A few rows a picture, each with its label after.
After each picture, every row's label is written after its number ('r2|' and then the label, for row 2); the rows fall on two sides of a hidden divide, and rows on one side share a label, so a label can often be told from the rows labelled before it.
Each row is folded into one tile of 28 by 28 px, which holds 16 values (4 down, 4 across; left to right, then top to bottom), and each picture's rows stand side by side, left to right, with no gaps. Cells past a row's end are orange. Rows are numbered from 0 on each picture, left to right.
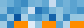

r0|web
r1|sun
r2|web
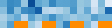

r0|web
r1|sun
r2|web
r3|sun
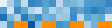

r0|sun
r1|web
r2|web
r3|web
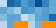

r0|web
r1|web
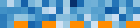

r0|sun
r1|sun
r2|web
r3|web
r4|web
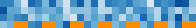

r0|sun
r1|web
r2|sun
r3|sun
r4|web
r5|sun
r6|web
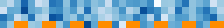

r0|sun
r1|sun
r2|sun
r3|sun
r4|sun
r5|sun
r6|web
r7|sun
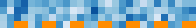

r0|web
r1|web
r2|sun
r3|sun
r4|web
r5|sun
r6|web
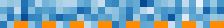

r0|sun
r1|sun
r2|sun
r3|sun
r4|web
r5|web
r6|sun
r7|sun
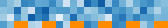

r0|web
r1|web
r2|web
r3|web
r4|sun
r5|sun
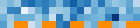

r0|sun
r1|web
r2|web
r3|web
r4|sun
